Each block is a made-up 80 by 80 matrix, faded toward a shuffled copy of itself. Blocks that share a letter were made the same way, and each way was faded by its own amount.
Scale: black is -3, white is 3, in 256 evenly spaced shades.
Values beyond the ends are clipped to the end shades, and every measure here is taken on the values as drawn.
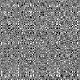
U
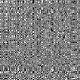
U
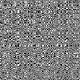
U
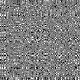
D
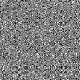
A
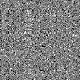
A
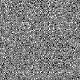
A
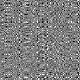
U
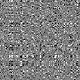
D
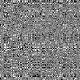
D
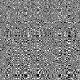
U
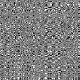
U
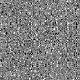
A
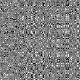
D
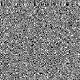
A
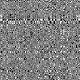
D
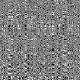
U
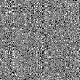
A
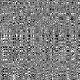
U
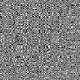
U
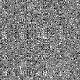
A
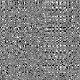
D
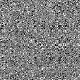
A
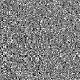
A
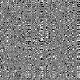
D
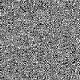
A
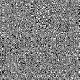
A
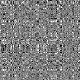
U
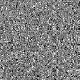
A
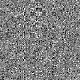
A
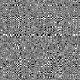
U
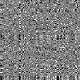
D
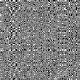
U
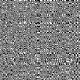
U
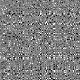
D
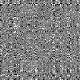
D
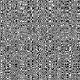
U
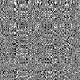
U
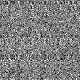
A
